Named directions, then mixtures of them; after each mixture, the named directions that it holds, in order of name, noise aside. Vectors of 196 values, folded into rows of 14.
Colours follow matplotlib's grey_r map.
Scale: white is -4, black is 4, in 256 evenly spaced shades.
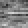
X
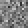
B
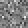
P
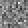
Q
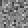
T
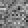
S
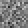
B, S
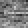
X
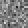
B, Q, T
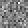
P, Q, T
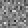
Q, T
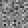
T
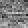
Q, X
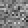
S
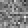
P, Q, X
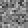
B, Q, X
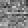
B, Q, X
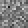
B, S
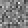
Q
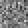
Q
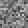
S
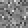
P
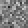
B, S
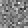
Q, T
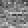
T, X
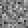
Q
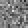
P, Q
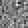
P, Q, T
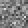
B, P, S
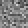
P, T, X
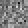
B, Q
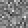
P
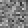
B, X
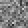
B, P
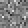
P
